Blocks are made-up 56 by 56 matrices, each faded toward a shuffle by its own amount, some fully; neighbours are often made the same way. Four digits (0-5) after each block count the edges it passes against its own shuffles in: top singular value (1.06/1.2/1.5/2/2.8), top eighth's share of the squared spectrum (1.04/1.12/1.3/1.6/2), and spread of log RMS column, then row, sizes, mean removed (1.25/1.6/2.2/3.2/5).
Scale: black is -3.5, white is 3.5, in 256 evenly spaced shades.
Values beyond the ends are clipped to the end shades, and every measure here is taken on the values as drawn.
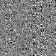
2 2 3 0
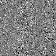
1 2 2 0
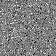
0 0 0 0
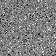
0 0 0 0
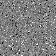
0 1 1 0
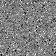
0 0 0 0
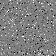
1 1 0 0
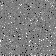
2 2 0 1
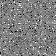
3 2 0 1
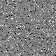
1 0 0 0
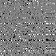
4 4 1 3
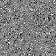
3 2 1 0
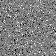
2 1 0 0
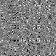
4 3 2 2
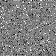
2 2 0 0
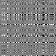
5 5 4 4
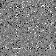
1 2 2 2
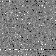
2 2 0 1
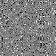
3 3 1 0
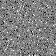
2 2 0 0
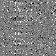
3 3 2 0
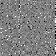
3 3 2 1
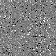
3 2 1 0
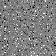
3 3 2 0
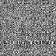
4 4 2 2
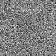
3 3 1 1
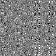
3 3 2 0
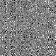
3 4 2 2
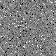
1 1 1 0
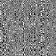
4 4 3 2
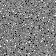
0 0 0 0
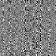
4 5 3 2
